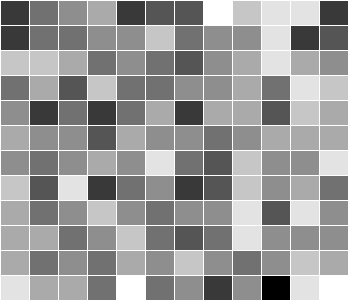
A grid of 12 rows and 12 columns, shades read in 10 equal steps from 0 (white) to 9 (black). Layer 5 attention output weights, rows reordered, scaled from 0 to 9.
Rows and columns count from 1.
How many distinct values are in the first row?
8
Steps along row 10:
same up down down up up down down up same same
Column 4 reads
3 4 5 2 7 6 3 7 2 4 5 5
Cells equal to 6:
12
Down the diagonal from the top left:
7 5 3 2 5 4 5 6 1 4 2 0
